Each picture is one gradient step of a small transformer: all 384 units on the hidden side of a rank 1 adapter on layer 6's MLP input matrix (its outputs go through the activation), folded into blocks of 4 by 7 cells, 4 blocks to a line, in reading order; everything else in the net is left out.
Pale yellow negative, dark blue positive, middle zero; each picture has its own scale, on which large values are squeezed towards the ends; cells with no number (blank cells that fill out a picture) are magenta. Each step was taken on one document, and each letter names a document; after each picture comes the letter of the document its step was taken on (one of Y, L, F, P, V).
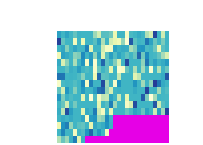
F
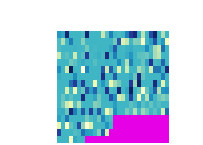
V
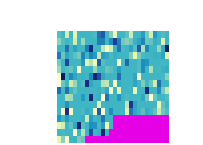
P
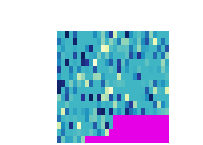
F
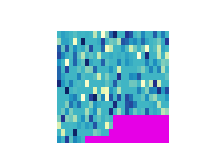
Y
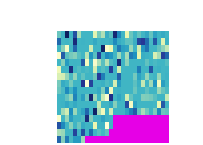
F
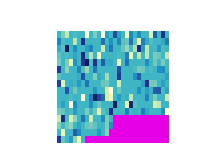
Y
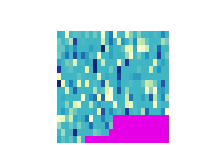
Y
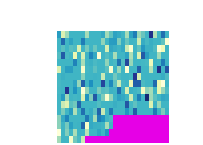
V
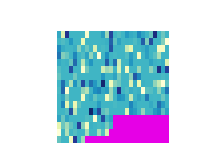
V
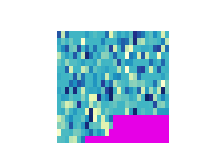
V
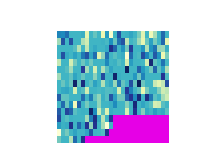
V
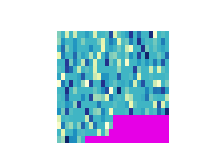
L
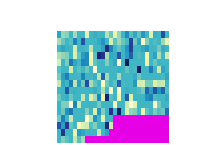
L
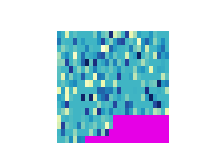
P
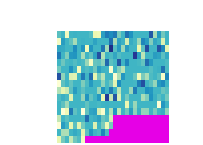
P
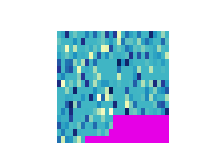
L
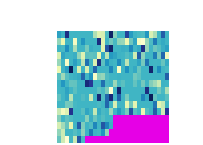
P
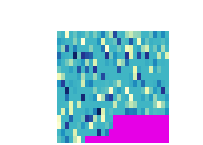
L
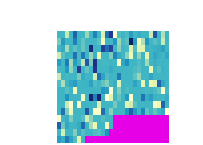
L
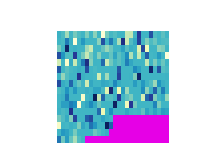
Y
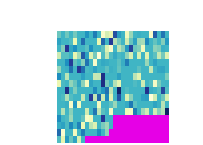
F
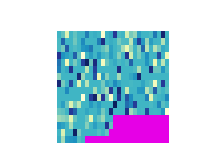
Y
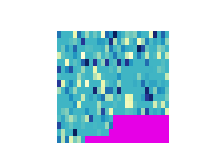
Y
